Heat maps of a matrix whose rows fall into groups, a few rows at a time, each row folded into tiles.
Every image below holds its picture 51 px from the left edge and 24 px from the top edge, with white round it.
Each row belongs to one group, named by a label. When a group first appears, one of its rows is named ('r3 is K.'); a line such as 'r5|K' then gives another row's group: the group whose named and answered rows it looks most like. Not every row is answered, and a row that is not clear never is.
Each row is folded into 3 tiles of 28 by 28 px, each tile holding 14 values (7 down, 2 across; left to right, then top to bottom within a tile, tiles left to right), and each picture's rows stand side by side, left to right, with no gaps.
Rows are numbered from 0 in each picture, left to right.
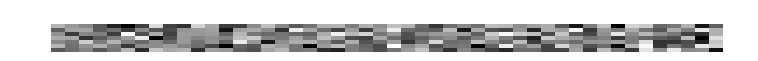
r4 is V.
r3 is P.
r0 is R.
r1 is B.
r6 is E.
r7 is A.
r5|P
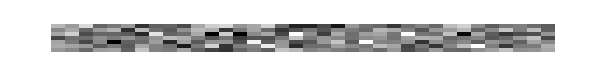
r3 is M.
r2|R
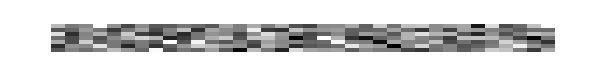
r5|B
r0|R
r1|M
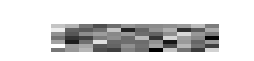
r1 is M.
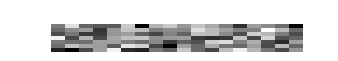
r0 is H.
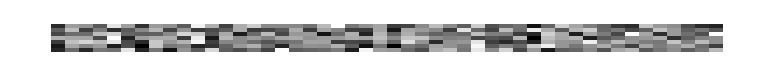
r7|R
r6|R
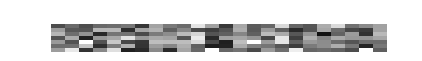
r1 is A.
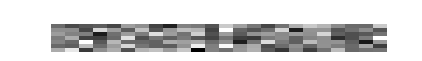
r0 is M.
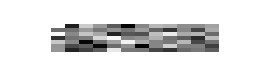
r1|P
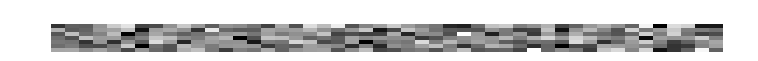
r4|R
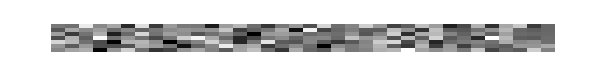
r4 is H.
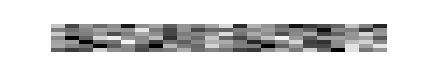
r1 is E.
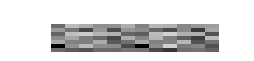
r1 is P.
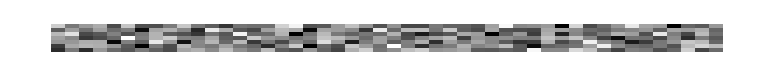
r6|B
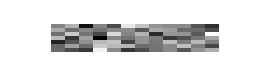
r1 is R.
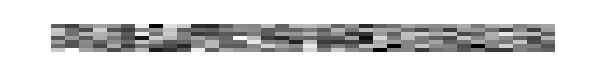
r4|P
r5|P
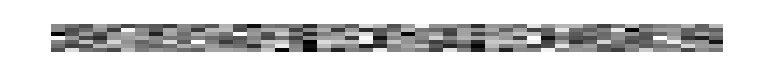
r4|H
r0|M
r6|V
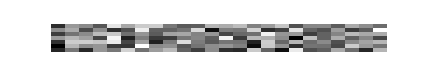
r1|V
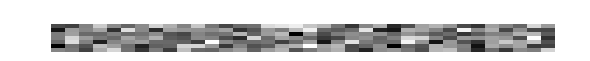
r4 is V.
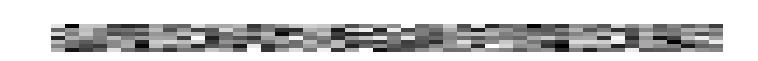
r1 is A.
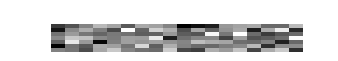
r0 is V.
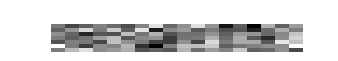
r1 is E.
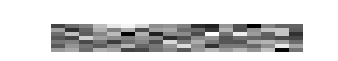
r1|R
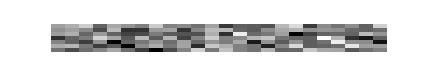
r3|B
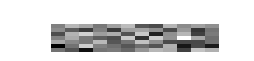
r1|H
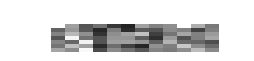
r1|R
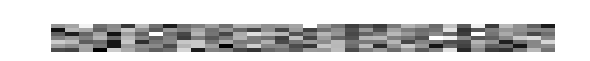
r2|P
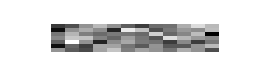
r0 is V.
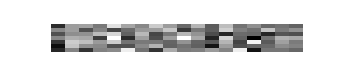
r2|M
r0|A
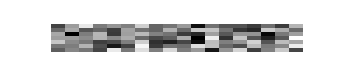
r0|H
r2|M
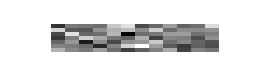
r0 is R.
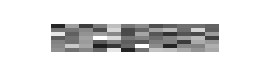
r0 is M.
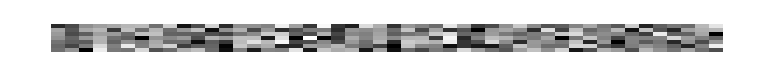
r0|E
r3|B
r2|A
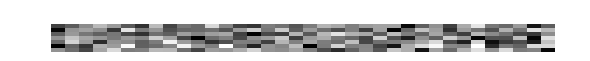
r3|P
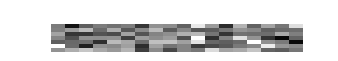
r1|A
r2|B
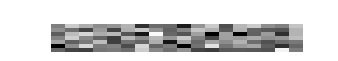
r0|P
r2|H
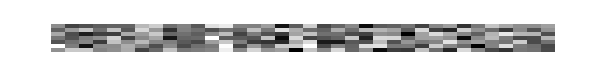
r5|P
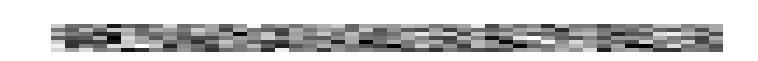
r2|H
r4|P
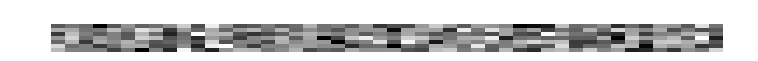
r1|E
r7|A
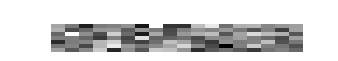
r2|P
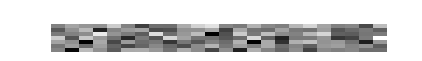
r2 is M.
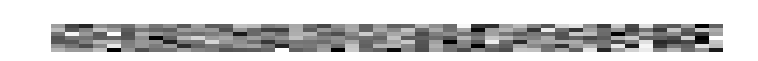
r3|E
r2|H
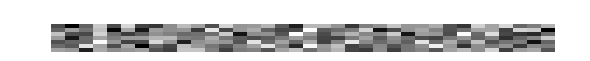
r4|R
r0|E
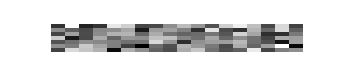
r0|B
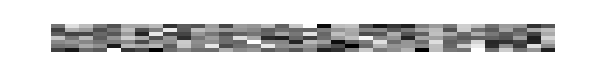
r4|E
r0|H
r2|B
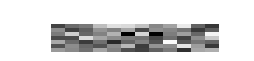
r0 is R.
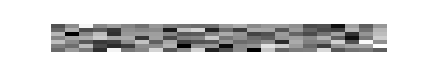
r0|H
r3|M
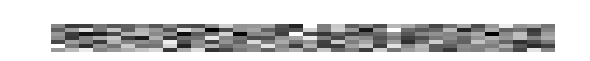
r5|H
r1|M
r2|R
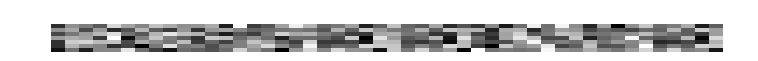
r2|B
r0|A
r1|P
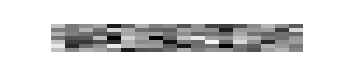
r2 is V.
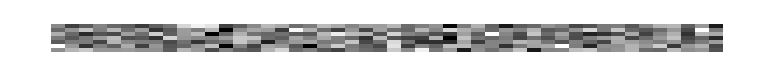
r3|P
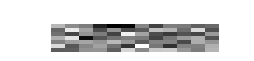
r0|R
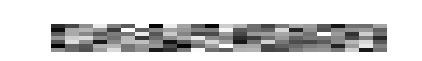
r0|V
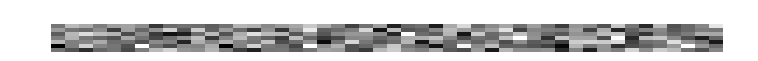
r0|P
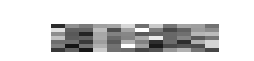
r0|E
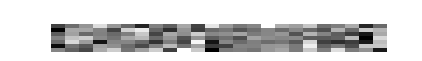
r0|V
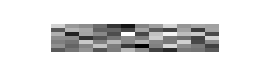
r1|P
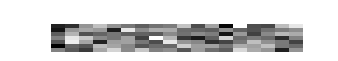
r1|B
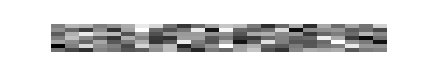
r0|P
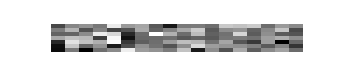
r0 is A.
